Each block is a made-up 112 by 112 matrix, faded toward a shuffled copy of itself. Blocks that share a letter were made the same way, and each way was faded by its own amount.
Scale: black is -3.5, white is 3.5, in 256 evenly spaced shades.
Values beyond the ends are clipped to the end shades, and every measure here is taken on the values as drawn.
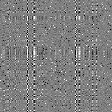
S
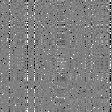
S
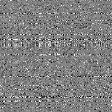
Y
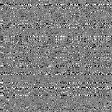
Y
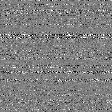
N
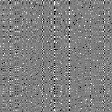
S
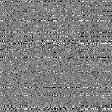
Y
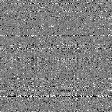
Y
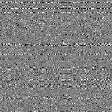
Y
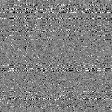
Y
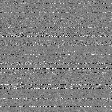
N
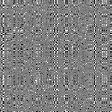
S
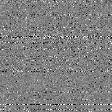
Y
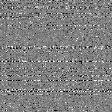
Y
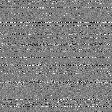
N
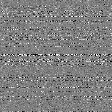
N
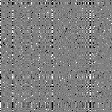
S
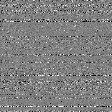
N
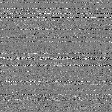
N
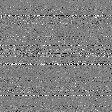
N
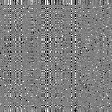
S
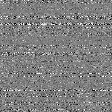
N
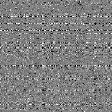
Y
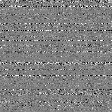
N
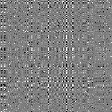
S
